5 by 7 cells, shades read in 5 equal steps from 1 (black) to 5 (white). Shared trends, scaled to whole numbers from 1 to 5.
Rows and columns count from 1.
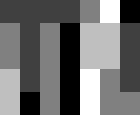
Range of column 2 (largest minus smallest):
1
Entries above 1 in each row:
6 6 6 6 5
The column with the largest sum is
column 5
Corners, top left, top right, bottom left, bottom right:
2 1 4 3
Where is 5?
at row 1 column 6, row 4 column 5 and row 5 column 5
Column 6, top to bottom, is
5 4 4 3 3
